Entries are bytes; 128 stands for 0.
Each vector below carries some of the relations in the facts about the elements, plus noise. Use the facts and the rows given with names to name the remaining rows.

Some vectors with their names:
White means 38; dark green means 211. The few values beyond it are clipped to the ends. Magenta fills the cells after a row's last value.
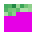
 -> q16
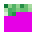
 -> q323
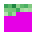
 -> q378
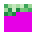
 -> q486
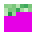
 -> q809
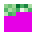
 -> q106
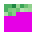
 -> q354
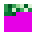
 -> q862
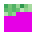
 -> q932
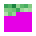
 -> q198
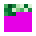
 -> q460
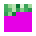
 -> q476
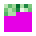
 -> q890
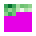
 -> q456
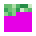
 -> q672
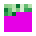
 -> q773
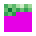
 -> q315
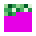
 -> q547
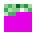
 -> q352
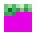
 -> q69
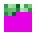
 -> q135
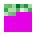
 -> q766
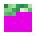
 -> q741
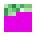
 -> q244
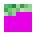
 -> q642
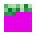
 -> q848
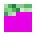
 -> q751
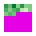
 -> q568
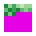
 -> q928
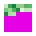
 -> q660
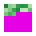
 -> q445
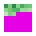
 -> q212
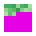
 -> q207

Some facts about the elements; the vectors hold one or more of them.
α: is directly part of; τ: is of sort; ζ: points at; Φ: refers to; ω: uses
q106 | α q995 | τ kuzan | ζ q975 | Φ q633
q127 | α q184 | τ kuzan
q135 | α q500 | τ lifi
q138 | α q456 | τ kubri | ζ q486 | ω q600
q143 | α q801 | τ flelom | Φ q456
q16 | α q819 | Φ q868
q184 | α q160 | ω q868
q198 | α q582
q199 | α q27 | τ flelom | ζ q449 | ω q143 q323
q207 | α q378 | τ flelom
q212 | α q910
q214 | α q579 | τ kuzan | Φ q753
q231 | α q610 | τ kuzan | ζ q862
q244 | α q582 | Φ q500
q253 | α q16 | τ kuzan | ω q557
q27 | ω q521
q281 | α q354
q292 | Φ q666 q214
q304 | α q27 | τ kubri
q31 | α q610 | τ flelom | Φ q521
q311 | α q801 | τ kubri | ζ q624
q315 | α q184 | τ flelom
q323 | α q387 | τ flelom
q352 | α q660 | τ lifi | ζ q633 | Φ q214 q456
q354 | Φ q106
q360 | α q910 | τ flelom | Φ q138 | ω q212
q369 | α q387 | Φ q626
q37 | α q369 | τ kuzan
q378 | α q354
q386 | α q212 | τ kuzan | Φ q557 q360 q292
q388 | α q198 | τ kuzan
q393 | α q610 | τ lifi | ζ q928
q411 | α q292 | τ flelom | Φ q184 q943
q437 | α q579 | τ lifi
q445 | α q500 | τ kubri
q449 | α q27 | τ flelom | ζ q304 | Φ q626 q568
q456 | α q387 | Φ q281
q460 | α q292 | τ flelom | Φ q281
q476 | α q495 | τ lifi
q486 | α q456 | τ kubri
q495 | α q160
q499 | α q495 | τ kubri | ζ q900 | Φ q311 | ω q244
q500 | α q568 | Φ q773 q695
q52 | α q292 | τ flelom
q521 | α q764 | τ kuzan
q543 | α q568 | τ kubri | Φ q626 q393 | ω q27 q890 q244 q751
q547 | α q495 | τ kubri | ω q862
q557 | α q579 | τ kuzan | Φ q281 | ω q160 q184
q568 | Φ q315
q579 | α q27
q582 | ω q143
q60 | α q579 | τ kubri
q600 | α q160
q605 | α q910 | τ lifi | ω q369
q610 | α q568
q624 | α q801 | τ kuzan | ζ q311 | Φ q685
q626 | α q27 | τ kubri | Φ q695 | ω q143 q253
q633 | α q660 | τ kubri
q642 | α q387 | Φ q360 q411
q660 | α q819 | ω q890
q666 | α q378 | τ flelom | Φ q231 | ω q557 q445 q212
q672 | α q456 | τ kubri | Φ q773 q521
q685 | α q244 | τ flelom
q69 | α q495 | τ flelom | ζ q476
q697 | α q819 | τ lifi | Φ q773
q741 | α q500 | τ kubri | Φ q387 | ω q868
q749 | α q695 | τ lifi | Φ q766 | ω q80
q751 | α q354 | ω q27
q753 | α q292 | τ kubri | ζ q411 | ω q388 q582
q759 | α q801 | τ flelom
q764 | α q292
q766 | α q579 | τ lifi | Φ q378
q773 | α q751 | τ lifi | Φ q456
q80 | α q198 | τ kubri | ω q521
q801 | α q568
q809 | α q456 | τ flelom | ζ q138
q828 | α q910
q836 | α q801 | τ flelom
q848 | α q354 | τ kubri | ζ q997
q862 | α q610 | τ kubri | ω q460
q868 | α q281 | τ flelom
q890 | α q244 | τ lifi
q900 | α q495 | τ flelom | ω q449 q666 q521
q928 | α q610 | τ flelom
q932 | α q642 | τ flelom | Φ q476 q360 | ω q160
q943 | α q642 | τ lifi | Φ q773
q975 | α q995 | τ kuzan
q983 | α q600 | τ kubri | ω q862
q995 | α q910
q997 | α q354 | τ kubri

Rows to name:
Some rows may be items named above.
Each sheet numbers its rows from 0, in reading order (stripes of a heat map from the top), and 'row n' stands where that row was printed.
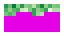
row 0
q568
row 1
q244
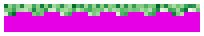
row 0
q143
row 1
q500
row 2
q253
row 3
q369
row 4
q582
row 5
q393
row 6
q543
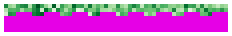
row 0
q753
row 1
q862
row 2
q624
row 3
q143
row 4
q626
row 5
q695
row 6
q943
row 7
q868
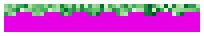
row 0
q80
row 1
q360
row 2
q304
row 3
q135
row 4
q244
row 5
q862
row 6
q388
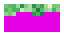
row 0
q360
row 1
q281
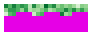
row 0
q199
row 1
q253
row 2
q900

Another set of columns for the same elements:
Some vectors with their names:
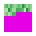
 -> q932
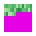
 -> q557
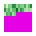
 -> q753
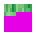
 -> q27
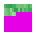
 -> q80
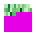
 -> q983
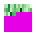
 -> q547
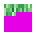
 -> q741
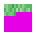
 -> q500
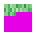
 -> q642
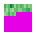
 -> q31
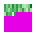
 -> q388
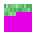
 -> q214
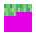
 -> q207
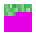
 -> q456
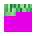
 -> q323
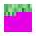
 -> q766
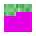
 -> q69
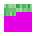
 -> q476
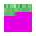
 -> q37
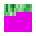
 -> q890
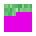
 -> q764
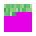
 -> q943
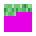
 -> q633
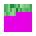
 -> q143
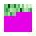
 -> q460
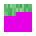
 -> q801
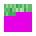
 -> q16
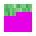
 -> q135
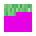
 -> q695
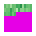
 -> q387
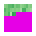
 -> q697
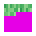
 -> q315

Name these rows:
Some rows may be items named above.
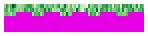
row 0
q244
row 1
q753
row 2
q862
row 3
q741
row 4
q323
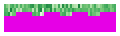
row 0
q369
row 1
q868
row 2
q445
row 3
q231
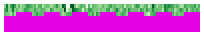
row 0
q890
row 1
q393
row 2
q138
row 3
q352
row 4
q633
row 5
q660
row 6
q106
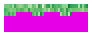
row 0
q486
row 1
q605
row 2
q582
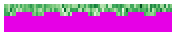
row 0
q369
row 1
q411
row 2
q360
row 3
q449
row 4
q749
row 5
q323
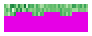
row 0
q199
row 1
q386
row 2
q476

